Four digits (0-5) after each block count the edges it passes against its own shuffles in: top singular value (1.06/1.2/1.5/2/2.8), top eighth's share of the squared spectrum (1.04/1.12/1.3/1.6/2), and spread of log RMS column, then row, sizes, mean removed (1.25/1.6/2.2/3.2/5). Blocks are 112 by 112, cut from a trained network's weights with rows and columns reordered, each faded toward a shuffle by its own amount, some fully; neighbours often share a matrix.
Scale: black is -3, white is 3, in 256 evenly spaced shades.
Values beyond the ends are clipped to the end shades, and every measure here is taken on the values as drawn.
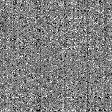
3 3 0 3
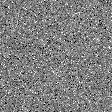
0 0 0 0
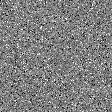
0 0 0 0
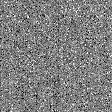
1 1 0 1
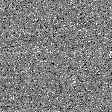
1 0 0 0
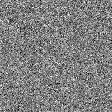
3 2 0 0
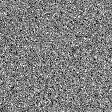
0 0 0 0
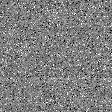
0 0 0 0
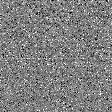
0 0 0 0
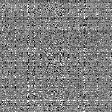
3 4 4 2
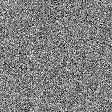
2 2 0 0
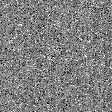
1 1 0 0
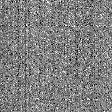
3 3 1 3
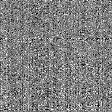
3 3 1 3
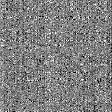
3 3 0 3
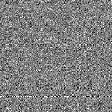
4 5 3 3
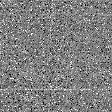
1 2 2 0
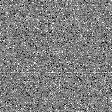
1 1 1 0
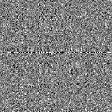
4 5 3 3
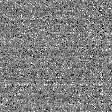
2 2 2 0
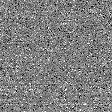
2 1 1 0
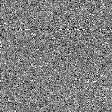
3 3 2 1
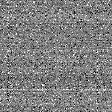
3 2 2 1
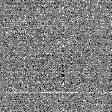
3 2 2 1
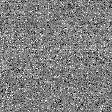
2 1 1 0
